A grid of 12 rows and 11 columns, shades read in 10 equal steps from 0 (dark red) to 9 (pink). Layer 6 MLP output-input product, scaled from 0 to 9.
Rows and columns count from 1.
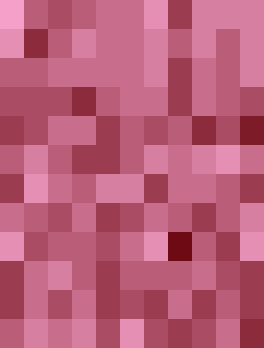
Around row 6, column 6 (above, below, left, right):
5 7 3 7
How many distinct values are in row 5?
6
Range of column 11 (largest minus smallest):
7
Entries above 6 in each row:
5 5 2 0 0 4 3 1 3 1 0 3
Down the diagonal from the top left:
9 2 6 2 3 5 3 5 5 4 3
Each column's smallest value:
3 2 4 2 3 4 3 0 2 3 1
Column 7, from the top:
8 7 7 6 4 7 3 6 8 5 3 4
